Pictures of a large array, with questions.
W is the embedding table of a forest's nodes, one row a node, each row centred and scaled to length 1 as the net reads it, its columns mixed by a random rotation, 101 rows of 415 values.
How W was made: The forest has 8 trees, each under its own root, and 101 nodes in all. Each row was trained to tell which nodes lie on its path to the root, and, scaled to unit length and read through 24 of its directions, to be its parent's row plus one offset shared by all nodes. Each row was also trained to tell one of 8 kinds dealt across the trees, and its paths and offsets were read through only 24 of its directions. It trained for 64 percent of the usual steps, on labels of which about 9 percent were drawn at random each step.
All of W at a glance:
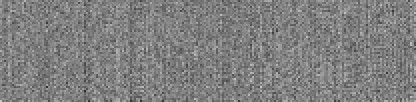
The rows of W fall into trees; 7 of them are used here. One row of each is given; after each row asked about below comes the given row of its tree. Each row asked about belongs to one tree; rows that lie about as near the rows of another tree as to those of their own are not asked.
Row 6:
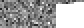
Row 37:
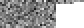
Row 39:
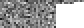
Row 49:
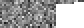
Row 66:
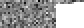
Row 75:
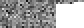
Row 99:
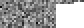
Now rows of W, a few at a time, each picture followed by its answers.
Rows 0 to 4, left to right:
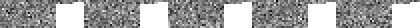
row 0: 75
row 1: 66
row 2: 6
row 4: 66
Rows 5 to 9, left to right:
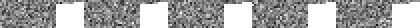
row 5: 99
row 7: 6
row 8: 99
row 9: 75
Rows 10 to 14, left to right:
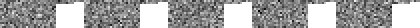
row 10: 6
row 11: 66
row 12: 99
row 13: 75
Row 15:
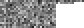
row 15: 75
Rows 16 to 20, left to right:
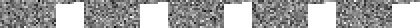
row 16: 66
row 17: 49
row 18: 39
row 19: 37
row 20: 49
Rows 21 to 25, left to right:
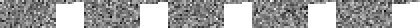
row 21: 66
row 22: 49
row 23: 49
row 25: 6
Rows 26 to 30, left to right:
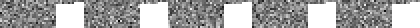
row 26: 49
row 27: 66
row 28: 6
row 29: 37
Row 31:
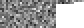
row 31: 6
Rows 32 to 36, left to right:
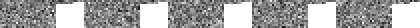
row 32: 6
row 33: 39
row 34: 6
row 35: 49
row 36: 66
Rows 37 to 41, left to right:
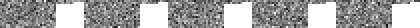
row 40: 37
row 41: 49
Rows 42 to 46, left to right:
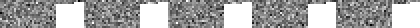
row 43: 75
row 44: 75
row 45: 49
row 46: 6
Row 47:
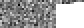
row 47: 6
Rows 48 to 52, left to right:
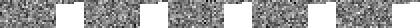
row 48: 49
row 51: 66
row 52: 37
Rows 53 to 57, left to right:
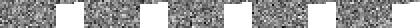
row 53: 49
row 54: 6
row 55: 99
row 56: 49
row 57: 6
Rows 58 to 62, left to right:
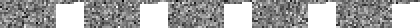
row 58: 99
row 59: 66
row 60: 39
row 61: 66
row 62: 99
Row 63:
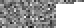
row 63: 49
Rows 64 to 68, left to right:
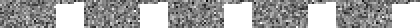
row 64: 66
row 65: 75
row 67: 75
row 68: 99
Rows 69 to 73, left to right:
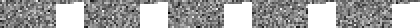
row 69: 66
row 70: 99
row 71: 49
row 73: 99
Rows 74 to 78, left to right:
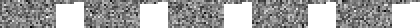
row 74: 49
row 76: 75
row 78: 99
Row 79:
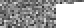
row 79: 99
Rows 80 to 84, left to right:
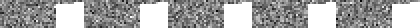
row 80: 66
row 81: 66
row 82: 66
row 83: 75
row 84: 39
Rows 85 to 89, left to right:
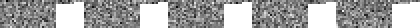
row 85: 39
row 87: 49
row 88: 6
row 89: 99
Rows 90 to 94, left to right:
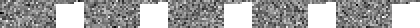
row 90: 49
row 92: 99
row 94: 49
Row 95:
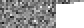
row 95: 6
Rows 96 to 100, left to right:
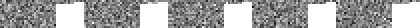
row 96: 99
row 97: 75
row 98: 66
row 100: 66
